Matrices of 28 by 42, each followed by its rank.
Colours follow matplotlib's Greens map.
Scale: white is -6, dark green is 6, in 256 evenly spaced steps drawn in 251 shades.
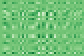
two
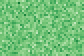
full rank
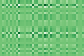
one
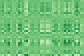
two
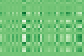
one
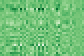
three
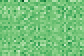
five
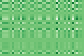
one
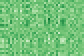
five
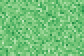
full rank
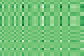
one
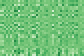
three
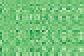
three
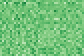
five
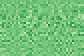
five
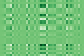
one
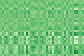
two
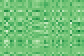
two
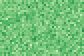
full rank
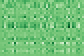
three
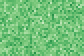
full rank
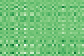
two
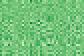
five
